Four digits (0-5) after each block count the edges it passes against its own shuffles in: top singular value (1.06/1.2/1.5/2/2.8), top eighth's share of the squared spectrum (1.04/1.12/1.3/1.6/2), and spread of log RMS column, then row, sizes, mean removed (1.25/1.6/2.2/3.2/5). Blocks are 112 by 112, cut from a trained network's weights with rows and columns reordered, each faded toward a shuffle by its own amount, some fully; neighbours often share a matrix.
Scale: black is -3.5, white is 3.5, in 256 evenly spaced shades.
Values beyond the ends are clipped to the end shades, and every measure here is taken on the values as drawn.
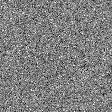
0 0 0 0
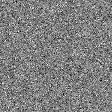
0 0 0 0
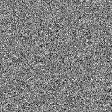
3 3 0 2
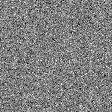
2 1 0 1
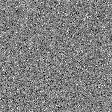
0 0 0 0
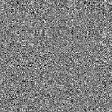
3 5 3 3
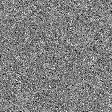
1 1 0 0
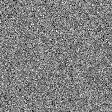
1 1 0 0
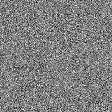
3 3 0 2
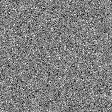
0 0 0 0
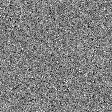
1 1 0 0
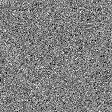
2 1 0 0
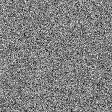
2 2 0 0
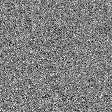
2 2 0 1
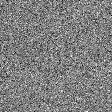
1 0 0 0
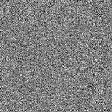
3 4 2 2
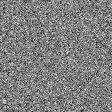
1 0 0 0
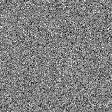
2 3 1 1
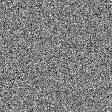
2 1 0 0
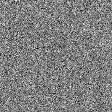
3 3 0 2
